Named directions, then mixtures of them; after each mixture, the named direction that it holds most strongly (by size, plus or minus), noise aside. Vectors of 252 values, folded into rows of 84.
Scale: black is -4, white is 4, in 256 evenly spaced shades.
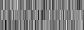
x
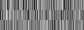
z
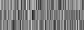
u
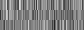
z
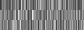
u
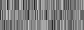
z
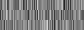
z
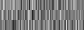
u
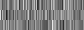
z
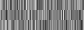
x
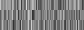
u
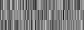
x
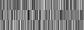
x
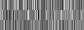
z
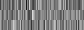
u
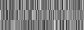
u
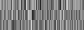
u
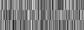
z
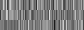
z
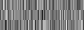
x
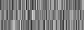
u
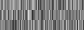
u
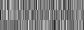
z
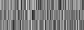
u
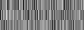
z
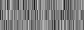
z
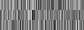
u
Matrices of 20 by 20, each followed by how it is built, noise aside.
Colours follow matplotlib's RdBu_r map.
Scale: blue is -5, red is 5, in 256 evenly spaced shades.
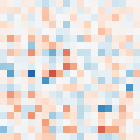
low rank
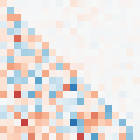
lower triangular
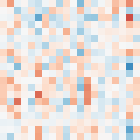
low rank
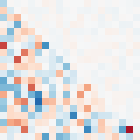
lower triangular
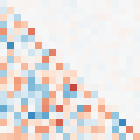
lower triangular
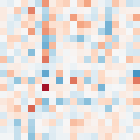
low rank
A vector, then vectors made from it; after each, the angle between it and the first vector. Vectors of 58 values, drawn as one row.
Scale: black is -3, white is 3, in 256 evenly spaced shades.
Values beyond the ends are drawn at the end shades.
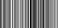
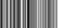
orthogonal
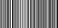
partly aligned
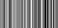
orthogonal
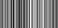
nearly opposite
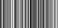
nearly parallel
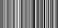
orthogonal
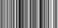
orthogonal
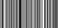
partly opposed
